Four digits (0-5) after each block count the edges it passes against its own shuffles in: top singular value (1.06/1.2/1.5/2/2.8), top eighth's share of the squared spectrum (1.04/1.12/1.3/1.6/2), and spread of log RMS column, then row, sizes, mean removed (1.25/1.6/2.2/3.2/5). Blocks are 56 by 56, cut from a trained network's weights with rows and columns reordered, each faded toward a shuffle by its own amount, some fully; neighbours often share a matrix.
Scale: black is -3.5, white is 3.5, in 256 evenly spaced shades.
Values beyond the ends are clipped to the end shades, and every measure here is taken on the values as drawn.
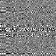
4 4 2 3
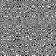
4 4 1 3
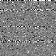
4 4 0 3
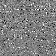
2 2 0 1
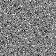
0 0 0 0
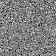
2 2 0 0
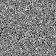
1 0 0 0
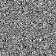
2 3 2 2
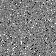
0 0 0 0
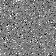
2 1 0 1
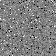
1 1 0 0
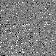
2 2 0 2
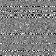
4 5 0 4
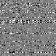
4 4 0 3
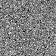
0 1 0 0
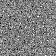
0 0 0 0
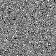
0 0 0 0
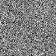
2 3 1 1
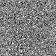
0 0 0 0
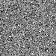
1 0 0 0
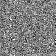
2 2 1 1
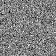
0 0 0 0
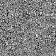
2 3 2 1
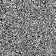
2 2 1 1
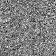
1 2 1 0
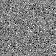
1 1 0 0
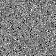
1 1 0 0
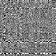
4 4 1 3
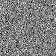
1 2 1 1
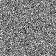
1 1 0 0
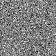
1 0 0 0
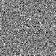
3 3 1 1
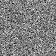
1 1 0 0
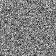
1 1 0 0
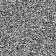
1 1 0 0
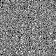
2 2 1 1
